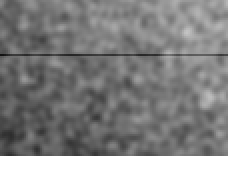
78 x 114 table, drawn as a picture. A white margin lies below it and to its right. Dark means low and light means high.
The halves do not mirror each other. Values rise toward the top right. Row 28 stands out from the rest. The ninth with the lowest average is the bottom left. There are no regular stripes. The ninth with the highest average is the top right.
